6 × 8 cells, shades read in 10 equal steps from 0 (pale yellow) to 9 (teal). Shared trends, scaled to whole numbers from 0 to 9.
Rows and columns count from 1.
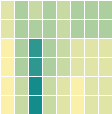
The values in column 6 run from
0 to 3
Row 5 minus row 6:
0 0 0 0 0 0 0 0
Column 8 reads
3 3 1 1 1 1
